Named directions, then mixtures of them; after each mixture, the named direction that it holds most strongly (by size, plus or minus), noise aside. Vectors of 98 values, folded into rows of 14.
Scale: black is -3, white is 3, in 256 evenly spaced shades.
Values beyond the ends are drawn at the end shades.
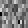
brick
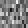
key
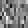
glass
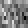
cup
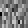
brick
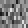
key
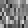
glass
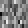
brick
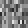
brick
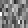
brick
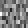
key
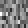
key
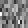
brick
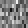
key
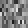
brick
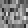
key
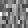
brick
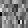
brick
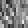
glass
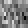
cup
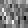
cup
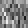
cup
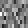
brick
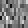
glass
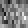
cup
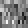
cup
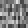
key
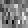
cup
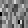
brick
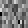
brick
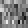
cup
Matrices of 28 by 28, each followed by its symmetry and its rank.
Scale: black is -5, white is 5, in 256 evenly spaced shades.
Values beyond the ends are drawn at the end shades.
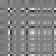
symmetric, rank one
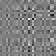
neither, rank two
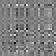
neither, rank two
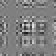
antisymmetric, rank two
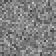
neither, full rank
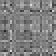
antisymmetric, rank two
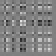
symmetric, rank one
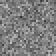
neither, full rank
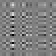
neither, rank one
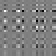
neither, rank one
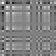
symmetric, rank one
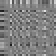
antisymmetric, rank two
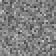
neither, full rank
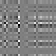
neither, rank one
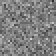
neither, full rank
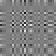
symmetric, rank one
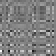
neither, rank two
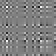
symmetric, rank one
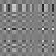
neither, rank one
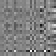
neither, rank two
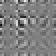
antisymmetric, rank two
